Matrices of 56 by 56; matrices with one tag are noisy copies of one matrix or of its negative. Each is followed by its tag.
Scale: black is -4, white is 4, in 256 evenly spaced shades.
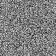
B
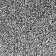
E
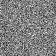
B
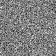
B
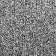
E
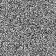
B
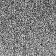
E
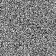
B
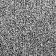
E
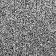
E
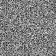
B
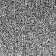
E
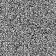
B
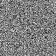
B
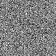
B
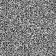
B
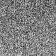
E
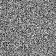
B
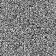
B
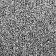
E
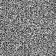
B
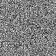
B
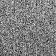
E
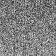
E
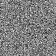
B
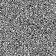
B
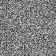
B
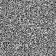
B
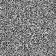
B
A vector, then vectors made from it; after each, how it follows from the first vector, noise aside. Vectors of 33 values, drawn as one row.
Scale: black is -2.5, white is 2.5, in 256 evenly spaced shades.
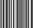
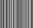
shrunk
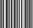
wrapped around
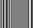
partly zeroed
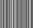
shrunk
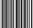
wrapped around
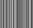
shrunk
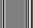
partly zeroed
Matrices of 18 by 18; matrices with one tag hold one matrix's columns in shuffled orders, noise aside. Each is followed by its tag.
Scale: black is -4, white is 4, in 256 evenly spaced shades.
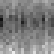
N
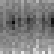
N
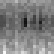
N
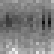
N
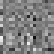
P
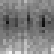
N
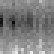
N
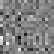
P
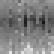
N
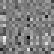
P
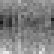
N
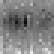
N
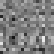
P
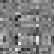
P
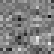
P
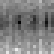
N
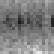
N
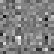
P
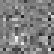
P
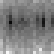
N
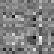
P
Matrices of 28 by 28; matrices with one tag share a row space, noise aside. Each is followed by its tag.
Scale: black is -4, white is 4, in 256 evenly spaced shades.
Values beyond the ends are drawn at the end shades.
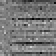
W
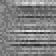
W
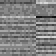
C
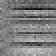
W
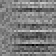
W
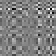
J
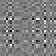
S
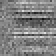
W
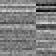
C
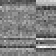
C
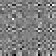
J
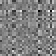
J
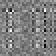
S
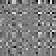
J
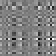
J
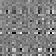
J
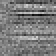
W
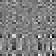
J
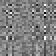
S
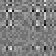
S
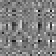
J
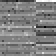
C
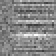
W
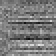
W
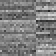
C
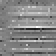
W
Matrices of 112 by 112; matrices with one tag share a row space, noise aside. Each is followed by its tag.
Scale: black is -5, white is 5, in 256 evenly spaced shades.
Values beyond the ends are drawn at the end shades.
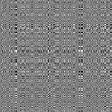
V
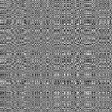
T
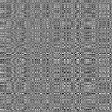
T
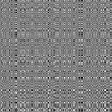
V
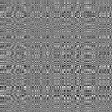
T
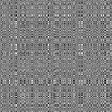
V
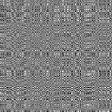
T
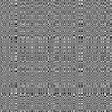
V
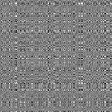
V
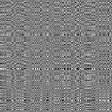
T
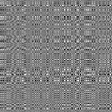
T
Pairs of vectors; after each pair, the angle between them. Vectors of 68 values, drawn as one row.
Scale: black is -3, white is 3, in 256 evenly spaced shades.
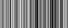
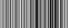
nearly parallel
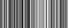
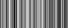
orthogonal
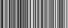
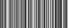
orthogonal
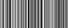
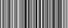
orthogonal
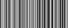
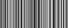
partly opposed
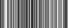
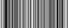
nearly opposite
